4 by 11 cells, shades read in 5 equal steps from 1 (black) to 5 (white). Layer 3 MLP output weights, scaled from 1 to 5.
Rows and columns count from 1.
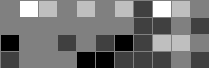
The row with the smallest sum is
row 4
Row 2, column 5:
3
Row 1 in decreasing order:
5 5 4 4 4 4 3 3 3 3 2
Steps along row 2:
same same same same same same down same up down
